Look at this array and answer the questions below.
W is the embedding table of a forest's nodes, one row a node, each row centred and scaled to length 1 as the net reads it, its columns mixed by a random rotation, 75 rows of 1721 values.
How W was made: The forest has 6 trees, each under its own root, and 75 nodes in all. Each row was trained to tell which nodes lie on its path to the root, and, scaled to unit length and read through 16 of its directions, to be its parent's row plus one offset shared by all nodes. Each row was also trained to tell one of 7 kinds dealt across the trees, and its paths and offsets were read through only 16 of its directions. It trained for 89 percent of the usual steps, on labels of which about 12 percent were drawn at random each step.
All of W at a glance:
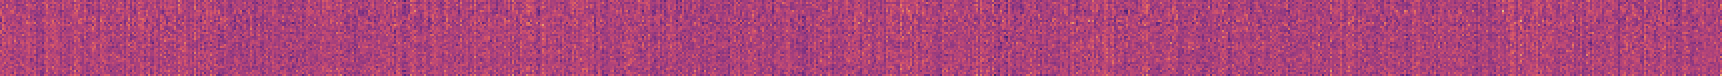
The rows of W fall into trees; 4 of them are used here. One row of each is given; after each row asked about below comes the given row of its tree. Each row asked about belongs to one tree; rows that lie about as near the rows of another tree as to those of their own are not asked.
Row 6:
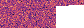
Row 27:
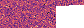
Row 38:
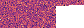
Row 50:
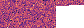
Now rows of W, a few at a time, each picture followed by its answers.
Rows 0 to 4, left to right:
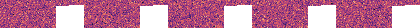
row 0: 6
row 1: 6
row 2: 27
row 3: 27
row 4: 6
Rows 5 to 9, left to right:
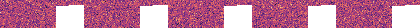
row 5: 6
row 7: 6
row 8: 6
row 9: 38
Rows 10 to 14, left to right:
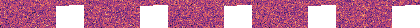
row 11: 38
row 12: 6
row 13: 6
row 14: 6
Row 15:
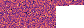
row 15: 50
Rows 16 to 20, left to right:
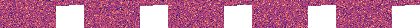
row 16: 27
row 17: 50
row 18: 27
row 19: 27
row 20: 27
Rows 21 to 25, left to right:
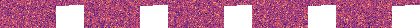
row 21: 27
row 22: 6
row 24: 27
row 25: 6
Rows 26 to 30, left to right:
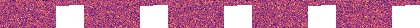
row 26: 50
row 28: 50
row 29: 27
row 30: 50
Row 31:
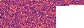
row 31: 38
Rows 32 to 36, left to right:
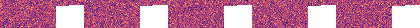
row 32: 6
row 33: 6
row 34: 50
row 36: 38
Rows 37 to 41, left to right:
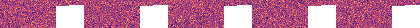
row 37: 38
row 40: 38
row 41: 6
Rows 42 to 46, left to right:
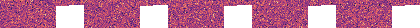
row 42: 50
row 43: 50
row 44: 50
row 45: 27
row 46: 27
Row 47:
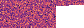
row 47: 27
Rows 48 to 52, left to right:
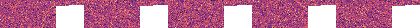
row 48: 38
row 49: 50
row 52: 38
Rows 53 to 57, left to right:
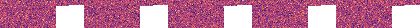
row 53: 6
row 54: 27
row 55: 50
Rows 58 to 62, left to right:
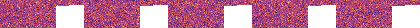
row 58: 50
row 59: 38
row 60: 38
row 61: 50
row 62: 6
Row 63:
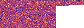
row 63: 50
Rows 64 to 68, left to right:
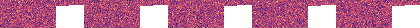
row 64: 6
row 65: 50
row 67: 27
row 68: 6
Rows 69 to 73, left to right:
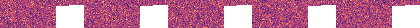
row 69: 38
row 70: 6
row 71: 6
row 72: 50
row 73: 38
